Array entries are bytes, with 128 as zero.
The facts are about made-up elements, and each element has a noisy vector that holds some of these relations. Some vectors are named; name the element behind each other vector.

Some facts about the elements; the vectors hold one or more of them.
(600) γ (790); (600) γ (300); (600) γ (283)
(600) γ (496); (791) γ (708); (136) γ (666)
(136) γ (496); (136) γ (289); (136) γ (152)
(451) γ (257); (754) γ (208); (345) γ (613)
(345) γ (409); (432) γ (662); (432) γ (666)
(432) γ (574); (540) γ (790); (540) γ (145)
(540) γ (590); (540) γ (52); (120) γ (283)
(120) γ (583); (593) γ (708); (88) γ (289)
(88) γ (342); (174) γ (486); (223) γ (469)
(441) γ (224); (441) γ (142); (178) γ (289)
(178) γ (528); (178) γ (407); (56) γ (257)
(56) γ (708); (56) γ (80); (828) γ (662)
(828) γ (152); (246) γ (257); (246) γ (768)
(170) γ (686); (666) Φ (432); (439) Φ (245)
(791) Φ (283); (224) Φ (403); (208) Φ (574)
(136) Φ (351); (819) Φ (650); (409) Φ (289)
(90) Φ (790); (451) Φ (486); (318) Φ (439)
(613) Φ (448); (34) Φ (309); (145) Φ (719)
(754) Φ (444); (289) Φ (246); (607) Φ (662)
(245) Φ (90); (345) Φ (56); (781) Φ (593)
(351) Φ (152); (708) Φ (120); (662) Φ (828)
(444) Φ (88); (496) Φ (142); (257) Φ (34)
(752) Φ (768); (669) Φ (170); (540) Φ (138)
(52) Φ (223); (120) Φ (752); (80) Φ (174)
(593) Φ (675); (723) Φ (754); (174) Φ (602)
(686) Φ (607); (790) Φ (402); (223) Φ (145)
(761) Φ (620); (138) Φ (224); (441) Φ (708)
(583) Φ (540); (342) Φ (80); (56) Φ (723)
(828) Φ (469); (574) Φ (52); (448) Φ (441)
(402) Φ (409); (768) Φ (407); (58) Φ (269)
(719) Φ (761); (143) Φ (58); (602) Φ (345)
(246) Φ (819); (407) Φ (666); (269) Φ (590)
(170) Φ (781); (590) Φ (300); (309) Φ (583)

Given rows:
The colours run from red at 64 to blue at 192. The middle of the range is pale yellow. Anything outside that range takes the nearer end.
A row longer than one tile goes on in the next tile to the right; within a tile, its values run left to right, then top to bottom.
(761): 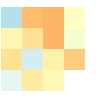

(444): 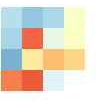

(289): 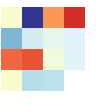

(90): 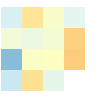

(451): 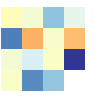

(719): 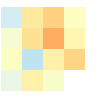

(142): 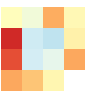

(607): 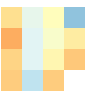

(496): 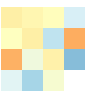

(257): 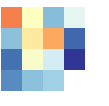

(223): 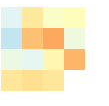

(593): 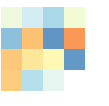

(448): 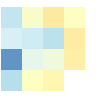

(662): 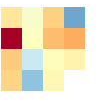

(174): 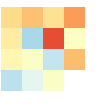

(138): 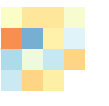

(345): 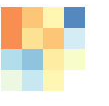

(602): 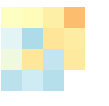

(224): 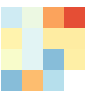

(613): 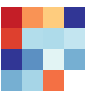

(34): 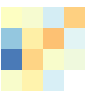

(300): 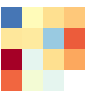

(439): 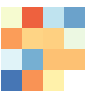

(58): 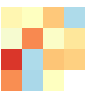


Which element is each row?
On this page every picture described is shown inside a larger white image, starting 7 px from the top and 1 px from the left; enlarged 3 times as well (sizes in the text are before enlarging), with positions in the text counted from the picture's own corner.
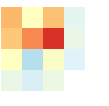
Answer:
(574)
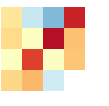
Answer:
(432)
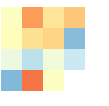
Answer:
(583)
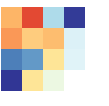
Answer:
(318)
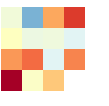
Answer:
(650)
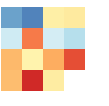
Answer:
(88)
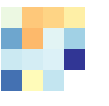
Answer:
(708)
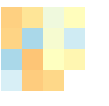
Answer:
(752)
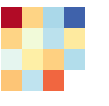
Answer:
(669)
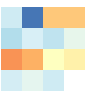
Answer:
(528)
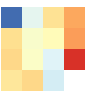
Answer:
(620)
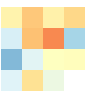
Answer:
(309)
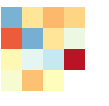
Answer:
(403)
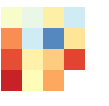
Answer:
(675)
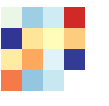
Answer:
(246)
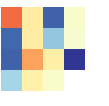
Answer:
(791)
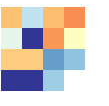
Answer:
(342)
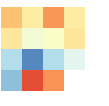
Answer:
(441)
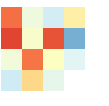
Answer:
(666)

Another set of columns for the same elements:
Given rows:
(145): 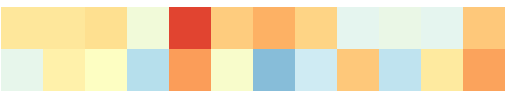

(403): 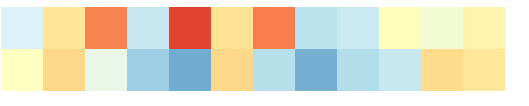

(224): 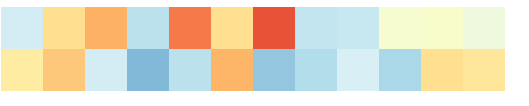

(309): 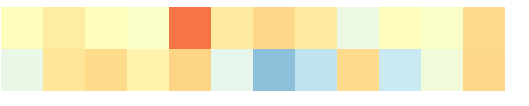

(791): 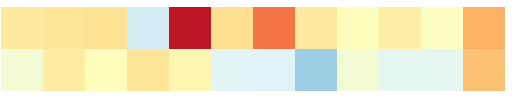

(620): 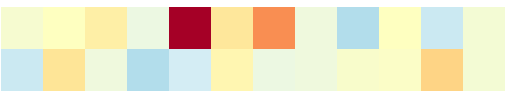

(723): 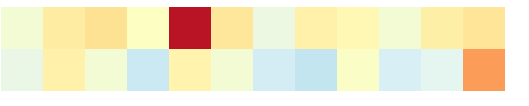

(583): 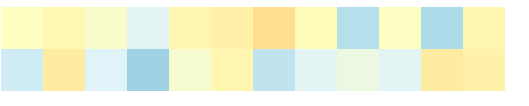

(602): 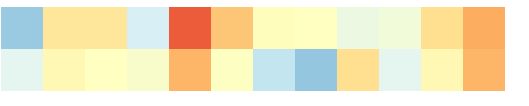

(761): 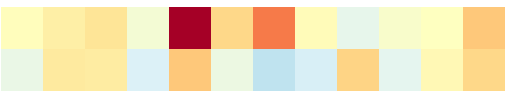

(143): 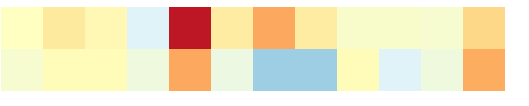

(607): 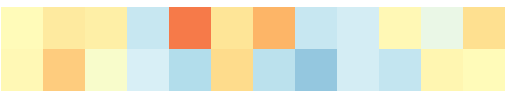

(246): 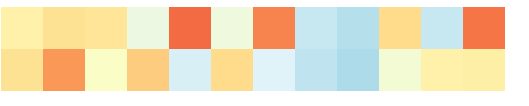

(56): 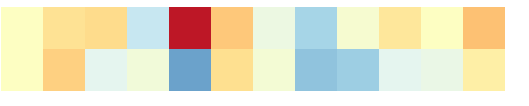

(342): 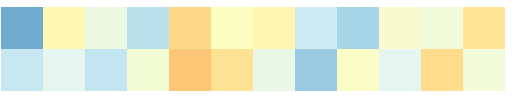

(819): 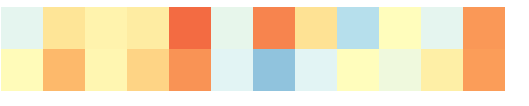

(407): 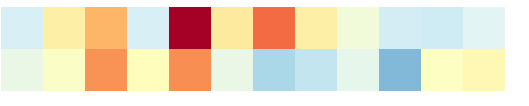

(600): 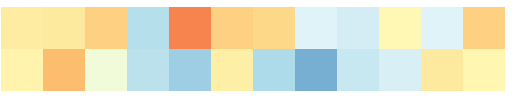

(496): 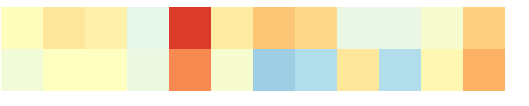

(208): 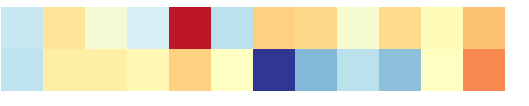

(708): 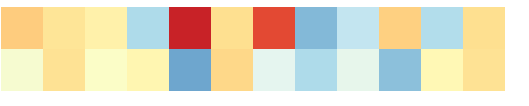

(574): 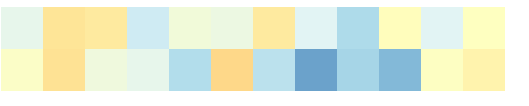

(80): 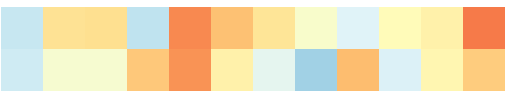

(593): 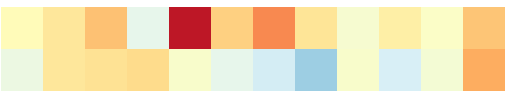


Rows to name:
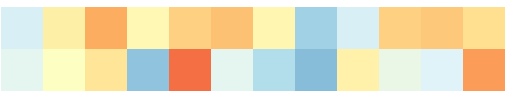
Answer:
(345)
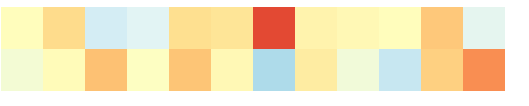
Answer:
(686)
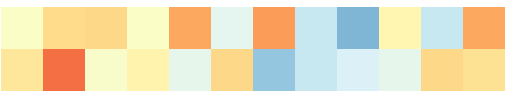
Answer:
(650)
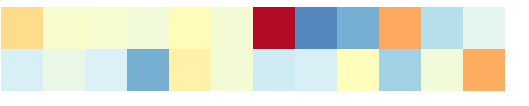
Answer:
(613)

